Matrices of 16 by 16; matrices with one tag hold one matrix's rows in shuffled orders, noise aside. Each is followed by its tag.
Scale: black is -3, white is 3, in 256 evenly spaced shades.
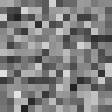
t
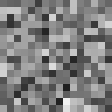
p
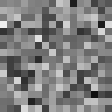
t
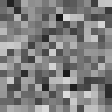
p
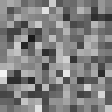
t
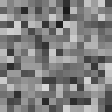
p
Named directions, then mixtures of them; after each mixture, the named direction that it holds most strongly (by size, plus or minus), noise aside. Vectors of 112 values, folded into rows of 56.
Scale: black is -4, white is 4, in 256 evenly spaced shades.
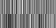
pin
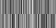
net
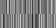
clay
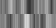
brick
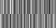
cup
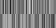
net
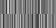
clay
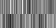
pin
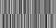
cup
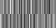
cup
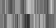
brick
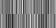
pin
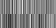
pin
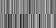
pin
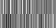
pin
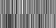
pin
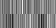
pin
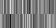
cup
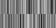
clay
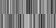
clay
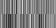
pin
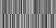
net
